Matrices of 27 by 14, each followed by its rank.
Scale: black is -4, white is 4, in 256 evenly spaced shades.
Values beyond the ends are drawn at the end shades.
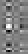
one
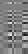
one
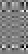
one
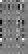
two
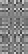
two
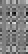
two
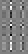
one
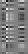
one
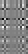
one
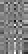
two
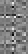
two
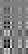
one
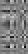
two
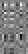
two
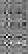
two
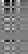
one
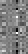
two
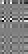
one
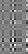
one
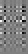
one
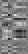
two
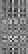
two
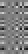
one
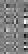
two
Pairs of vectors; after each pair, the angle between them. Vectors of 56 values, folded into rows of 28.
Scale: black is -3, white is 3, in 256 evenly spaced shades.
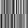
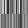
partly aligned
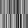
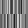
partly opposed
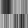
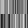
partly opposed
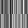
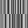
partly opposed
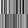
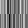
orthogonal
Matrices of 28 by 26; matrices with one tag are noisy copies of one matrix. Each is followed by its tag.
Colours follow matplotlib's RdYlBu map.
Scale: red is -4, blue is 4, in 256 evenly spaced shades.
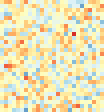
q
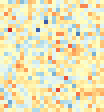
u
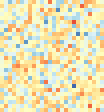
u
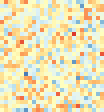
q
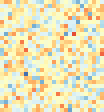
q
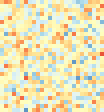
q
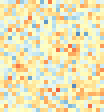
u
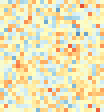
u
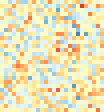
u
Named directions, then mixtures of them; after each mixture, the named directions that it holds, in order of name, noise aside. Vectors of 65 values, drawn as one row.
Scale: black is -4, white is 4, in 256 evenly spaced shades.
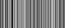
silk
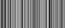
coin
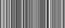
coin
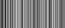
coin, silk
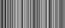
coin, silk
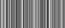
coin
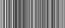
coin, silk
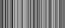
coin, silk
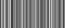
coin, silk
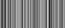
coin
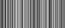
coin, silk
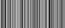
coin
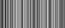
coin, silk
